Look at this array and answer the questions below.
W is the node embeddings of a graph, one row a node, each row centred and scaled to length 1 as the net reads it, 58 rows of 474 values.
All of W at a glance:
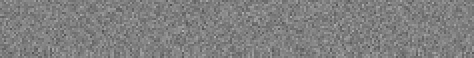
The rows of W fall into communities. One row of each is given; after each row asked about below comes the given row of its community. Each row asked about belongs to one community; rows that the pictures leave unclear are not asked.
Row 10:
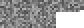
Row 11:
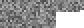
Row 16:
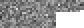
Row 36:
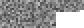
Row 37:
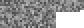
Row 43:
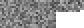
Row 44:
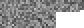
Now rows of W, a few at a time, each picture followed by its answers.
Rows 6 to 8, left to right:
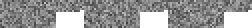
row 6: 11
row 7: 37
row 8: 10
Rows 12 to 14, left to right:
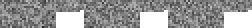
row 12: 37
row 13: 16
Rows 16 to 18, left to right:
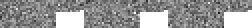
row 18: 10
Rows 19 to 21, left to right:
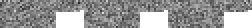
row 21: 11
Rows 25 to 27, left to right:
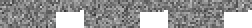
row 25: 37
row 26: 10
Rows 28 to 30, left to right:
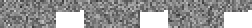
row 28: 11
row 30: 10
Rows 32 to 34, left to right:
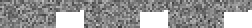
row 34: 37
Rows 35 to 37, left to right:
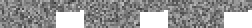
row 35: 43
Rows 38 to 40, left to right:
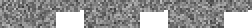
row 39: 16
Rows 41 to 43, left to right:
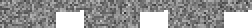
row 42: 16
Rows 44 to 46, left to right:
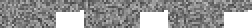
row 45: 37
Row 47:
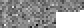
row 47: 10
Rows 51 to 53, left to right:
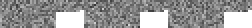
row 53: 11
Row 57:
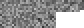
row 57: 44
